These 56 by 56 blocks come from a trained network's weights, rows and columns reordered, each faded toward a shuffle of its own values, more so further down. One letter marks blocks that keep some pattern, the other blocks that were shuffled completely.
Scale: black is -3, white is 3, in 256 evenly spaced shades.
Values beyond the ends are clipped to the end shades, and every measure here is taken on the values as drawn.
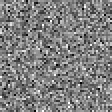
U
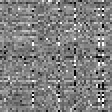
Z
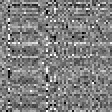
Z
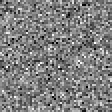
U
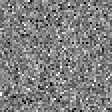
U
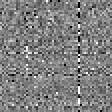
Z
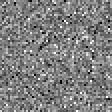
U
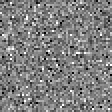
U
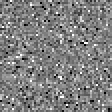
U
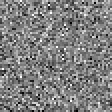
U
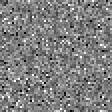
U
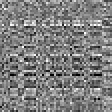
Z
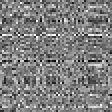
Z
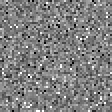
U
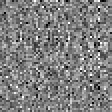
Z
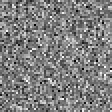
U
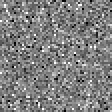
U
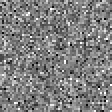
U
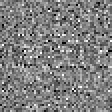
Z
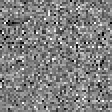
Z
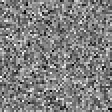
U
